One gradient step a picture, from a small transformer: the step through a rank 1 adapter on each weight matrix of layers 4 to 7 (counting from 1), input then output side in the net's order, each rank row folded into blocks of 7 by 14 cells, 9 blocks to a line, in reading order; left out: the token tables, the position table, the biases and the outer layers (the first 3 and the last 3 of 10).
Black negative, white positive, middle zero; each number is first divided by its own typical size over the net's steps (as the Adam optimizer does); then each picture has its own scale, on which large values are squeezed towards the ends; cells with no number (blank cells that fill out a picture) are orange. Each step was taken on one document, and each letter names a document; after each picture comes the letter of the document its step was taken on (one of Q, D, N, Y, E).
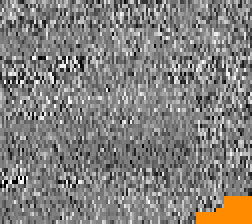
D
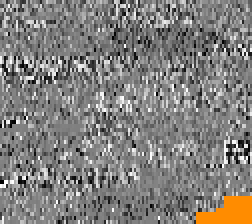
D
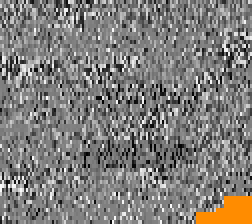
D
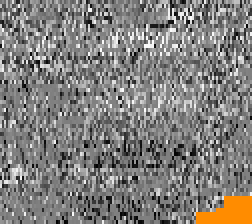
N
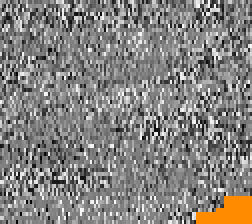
D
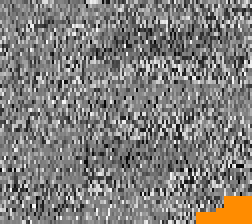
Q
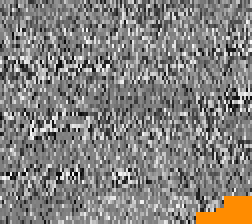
N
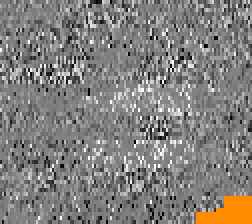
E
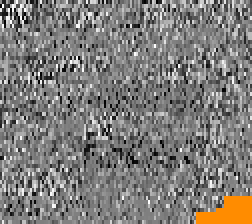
D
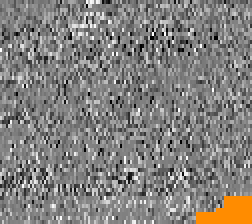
E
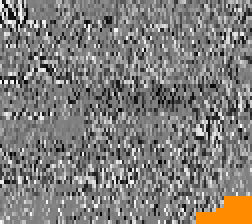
N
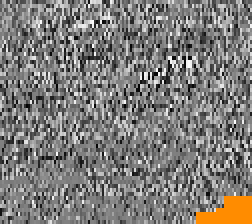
Q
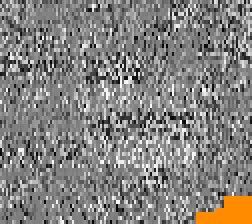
N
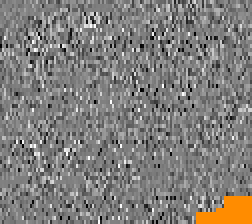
E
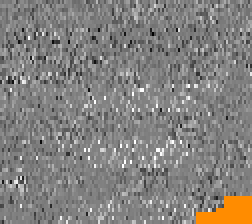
E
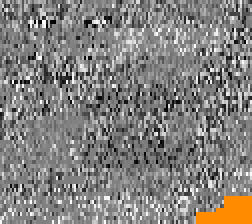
D
